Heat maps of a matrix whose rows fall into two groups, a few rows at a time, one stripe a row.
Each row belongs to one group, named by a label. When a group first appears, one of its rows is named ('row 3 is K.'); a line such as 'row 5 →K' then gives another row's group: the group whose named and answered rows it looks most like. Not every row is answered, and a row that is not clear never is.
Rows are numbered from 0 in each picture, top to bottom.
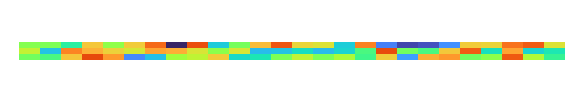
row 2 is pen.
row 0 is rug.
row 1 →pen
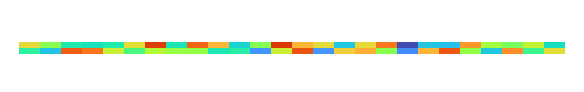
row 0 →rug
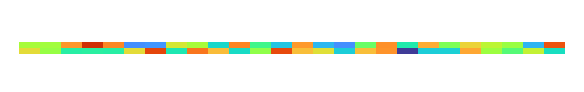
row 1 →rug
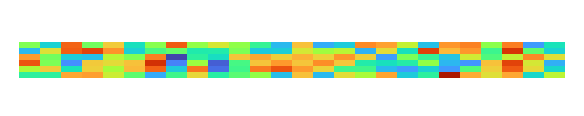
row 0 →pen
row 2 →rug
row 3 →rug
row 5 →pen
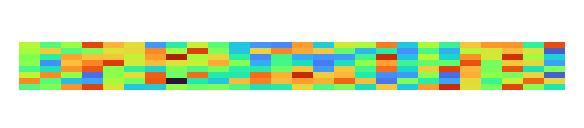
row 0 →pen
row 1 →rug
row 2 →pen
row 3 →pen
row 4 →pen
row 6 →rug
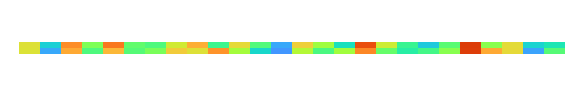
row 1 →pen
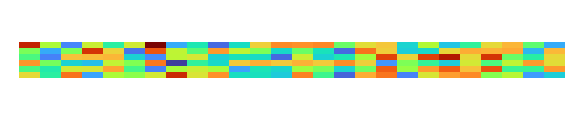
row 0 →rug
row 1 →pen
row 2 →pen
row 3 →rug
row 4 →pen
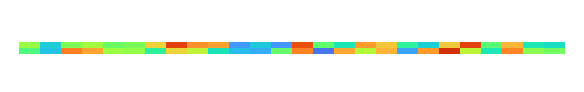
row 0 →pen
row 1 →pen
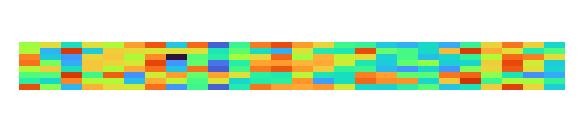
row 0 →rug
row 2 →rug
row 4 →rug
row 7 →rug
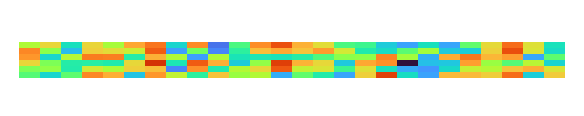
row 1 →rug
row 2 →pen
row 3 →rug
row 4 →rug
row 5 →pen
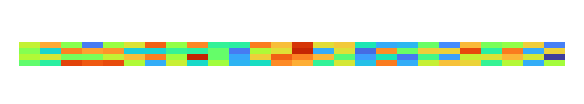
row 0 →rug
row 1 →pen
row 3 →pen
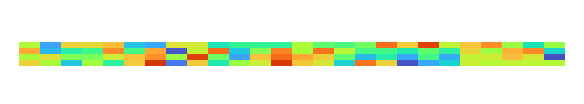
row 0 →pen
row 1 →rug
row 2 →rug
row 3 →rug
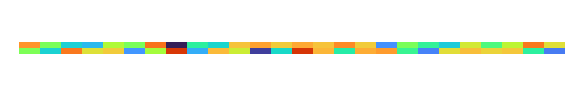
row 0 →rug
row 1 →pen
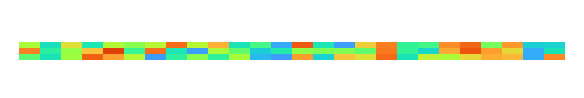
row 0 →pen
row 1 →pen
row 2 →pen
